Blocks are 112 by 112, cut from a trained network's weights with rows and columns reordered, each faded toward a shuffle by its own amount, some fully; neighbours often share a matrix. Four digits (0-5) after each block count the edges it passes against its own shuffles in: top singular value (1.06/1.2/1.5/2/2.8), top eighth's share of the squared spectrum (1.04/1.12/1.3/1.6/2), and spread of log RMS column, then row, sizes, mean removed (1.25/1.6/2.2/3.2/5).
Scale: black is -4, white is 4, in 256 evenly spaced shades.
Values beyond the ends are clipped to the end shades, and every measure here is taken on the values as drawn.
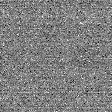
3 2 1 0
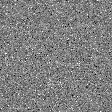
0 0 0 0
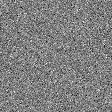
0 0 0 0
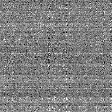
4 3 3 1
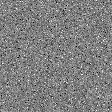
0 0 0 0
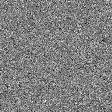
1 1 0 0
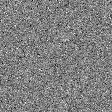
0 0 0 0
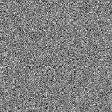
3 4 2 2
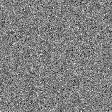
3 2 0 1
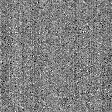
3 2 0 1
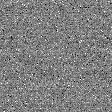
1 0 0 0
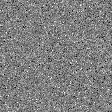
0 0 0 0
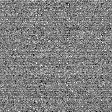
3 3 2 1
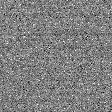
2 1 0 0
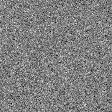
1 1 0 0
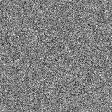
2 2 0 0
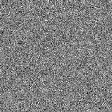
3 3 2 1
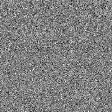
2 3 1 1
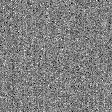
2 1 0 0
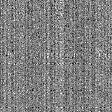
4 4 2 3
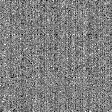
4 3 1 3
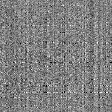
4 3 1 3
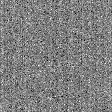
2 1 0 1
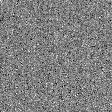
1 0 0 0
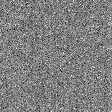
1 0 0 0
